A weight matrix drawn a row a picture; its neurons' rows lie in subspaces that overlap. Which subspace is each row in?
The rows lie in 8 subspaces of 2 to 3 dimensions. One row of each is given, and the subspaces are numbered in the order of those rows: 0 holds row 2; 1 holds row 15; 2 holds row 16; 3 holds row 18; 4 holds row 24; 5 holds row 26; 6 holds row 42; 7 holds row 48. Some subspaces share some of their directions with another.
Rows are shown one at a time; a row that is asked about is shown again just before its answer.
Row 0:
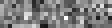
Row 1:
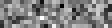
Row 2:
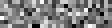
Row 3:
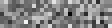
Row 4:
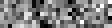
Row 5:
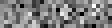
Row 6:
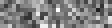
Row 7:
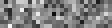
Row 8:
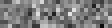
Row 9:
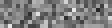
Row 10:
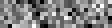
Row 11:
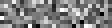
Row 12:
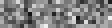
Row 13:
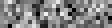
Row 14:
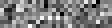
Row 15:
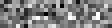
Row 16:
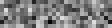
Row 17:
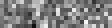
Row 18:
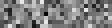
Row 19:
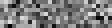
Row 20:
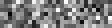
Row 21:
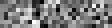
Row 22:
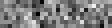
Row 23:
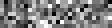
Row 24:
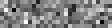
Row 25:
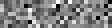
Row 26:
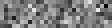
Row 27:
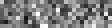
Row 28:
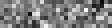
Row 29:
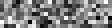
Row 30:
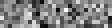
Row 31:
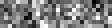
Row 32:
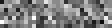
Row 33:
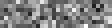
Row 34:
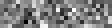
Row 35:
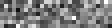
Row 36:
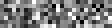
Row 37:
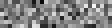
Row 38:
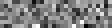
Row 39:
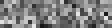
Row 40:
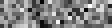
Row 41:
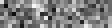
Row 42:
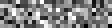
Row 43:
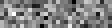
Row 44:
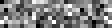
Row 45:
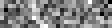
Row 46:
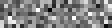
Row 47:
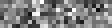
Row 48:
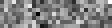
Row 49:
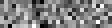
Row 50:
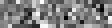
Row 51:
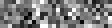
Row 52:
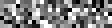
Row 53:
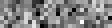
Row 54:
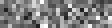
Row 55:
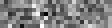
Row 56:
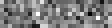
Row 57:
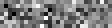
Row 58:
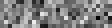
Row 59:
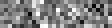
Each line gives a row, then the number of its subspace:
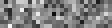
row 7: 3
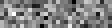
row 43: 6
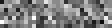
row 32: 2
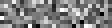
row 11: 0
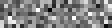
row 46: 1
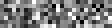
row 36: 1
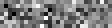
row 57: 6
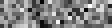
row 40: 7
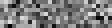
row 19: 1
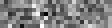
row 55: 6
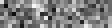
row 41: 6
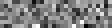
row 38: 0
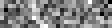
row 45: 5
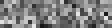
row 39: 2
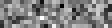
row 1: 1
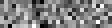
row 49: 7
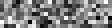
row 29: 1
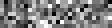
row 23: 7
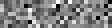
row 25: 7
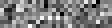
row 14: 3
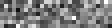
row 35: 1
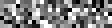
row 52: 6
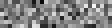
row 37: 0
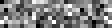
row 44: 2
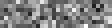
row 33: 2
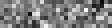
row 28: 6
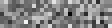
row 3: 4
